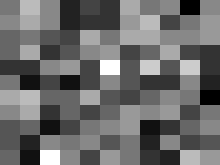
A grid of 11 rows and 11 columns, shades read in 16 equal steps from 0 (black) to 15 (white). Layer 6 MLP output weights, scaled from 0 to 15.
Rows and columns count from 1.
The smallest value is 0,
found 2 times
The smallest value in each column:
3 1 1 1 3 3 4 1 2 0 0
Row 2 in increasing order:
2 3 3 4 7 8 8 9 9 10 11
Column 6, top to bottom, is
3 3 7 9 15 8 5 6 8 5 9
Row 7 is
10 11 6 6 10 5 4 6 8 7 0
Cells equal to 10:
10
